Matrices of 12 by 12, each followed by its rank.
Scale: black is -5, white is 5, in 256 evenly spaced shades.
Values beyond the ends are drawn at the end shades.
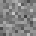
full rank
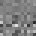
two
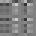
one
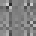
two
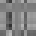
one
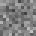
full rank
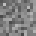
full rank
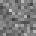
full rank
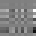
one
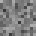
full rank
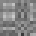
two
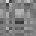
two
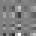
one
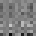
two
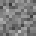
full rank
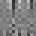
two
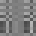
one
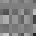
one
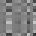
one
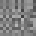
two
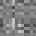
two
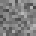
full rank
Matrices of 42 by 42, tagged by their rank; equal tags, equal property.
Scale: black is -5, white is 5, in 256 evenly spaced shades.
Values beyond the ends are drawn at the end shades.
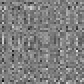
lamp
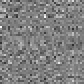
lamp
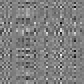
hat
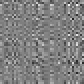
hat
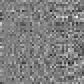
lamp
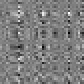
hat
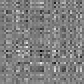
hat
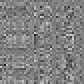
lamp
